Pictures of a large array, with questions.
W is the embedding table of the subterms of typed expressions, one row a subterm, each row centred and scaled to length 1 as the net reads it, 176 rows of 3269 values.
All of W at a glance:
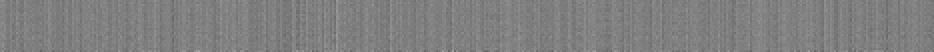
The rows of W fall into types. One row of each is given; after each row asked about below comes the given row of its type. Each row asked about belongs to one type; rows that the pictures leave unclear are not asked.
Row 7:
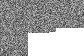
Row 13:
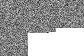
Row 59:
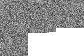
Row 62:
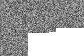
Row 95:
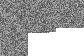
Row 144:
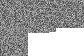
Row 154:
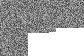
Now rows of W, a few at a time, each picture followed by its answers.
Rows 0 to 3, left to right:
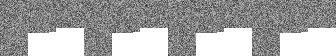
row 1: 95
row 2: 62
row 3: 154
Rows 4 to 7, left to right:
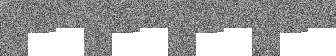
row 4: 59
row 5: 95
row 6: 154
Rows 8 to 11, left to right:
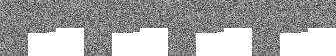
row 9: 144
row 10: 154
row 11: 13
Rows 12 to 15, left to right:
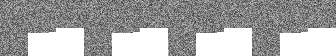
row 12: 7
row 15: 154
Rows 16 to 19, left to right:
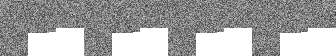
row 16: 59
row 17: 95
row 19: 7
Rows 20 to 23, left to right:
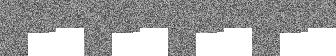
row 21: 95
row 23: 154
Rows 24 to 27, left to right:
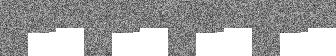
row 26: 59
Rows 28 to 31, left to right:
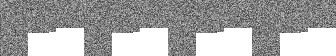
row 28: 62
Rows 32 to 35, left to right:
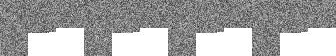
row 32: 95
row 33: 144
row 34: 144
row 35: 154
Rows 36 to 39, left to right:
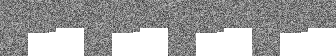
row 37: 144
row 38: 62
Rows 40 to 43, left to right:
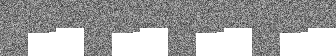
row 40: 144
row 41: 13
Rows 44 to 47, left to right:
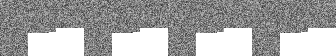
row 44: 13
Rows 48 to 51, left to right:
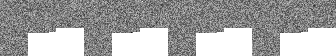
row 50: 7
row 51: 95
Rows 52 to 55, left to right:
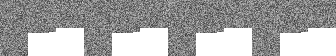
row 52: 7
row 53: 62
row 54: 59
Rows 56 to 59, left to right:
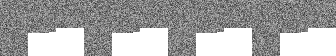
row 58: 144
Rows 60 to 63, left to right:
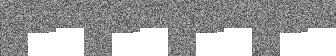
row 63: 7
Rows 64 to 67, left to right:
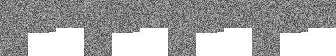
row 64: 7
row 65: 59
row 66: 144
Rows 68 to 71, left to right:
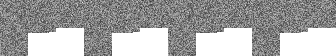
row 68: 95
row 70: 95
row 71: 154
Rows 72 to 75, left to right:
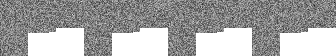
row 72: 144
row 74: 154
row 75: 62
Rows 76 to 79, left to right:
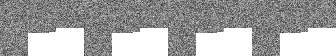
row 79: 154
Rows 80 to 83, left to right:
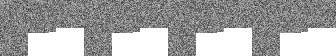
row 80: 59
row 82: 154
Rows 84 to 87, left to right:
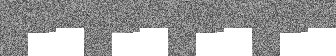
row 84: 62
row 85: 13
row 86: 59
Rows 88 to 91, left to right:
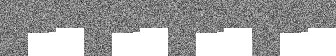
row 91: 95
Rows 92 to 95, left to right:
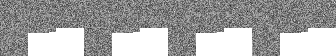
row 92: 144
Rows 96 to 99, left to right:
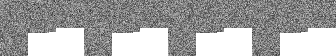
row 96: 59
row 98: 95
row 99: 7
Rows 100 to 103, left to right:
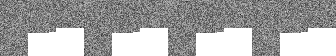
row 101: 59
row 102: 59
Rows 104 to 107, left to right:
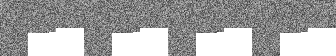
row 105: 62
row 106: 95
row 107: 59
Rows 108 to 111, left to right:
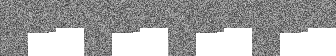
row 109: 95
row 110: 95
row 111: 154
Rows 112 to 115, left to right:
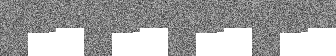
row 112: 7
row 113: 154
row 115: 59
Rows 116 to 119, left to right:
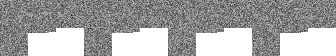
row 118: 144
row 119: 95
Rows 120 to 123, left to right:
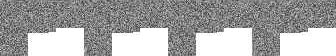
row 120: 154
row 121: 62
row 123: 95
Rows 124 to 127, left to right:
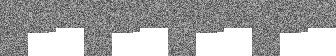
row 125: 62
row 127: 62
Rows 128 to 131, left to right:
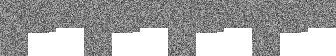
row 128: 95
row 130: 144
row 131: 59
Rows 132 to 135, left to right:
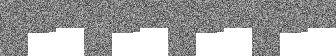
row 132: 62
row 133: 144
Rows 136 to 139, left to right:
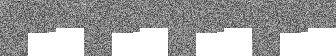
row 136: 59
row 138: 144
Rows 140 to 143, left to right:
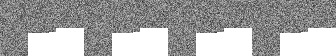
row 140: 95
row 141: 144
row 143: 154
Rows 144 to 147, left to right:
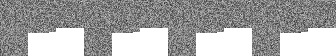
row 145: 154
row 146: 144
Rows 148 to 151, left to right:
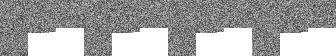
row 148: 7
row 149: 62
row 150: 154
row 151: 95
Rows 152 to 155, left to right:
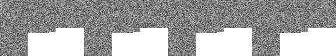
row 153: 13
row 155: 154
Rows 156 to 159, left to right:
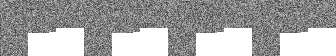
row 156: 62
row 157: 13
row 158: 59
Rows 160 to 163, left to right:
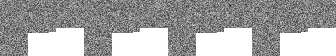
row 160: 154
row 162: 62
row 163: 95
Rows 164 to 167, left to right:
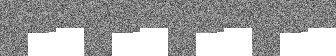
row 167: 154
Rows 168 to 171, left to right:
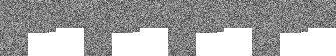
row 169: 62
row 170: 7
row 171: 144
